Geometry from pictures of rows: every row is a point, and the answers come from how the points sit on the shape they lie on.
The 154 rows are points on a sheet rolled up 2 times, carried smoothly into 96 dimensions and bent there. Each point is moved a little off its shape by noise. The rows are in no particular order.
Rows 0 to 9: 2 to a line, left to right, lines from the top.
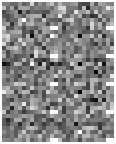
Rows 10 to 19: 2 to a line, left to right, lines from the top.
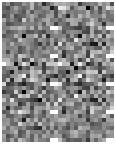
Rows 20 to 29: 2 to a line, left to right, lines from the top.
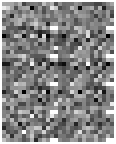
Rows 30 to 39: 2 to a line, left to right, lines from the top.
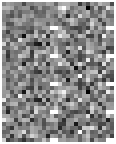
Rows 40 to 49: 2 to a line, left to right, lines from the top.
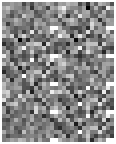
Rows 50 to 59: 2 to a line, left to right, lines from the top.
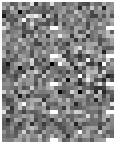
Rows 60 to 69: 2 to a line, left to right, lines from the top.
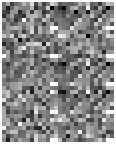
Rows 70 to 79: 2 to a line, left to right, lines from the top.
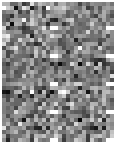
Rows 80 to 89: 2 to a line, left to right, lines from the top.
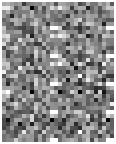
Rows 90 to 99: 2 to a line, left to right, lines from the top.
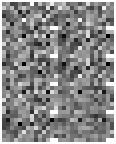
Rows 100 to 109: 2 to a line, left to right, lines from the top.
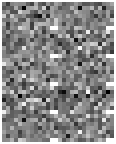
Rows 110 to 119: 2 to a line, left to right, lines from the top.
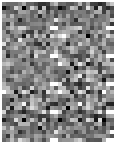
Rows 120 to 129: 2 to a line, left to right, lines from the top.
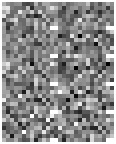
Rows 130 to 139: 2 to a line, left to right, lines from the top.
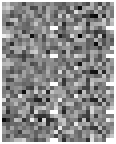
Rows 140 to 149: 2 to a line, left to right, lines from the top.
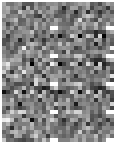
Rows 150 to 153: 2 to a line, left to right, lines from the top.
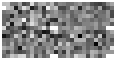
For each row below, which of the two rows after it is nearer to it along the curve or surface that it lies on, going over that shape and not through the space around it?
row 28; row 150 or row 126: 150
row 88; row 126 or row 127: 127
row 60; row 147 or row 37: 147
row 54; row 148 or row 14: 14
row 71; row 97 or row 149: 97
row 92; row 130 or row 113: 113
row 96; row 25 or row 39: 25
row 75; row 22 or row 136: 22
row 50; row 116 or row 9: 116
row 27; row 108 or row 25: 25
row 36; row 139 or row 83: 139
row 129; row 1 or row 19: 1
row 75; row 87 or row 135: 87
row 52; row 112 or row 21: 21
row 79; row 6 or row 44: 6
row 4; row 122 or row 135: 135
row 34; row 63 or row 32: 63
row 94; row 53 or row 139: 139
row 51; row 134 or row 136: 134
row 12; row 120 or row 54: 120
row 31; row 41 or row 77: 41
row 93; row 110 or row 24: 24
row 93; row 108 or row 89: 89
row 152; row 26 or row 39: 26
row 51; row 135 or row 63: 63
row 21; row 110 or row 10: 10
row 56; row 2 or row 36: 2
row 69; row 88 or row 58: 58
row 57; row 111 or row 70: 111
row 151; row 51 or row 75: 51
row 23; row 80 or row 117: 117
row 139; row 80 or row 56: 80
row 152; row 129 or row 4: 4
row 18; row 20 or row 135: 20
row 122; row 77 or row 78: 77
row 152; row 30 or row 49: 49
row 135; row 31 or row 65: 31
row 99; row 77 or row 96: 77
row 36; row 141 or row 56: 56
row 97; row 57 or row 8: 8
